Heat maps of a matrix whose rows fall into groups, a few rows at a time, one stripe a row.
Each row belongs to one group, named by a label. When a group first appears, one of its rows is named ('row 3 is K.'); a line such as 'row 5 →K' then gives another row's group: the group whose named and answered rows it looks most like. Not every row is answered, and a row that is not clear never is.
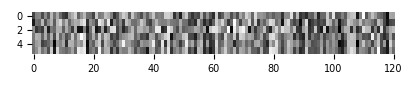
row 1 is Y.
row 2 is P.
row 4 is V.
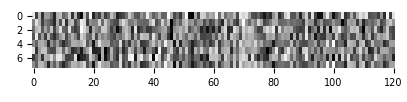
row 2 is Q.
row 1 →V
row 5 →P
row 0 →P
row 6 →P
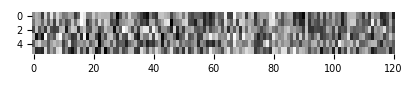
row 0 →Q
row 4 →Q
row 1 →V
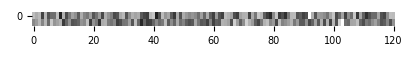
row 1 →Q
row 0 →V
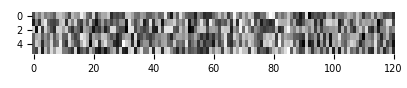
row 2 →P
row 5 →P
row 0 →Y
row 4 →Q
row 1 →P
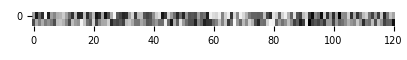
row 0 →P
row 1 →Y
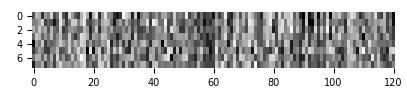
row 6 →V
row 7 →Y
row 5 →V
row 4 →Y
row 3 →Q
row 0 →Q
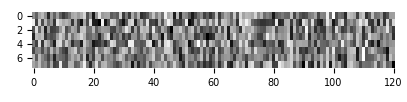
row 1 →P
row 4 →P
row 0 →V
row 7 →Q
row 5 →V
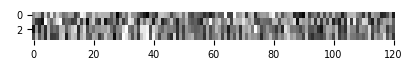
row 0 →Q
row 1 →P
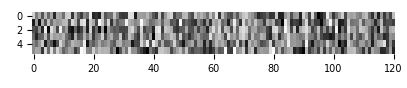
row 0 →P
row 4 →Y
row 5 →Q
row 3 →P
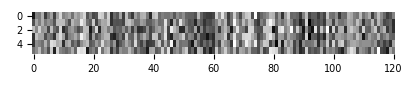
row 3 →Y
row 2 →Q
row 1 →Y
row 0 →Y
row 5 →V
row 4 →Q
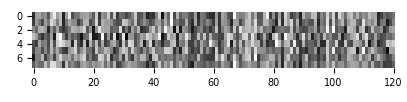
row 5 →V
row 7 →Q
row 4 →P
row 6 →Y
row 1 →Q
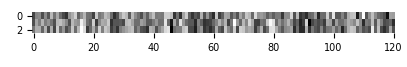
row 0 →V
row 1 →Y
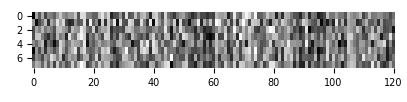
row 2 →Y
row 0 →Y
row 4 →Y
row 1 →P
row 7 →V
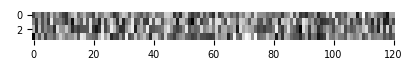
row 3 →Y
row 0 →V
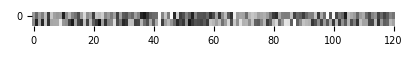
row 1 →P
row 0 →Q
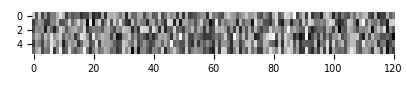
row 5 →Q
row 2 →Y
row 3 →Q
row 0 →P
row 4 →Q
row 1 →V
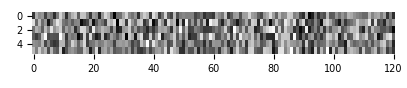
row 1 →P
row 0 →Y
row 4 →Y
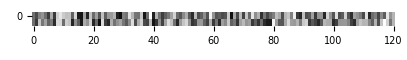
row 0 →P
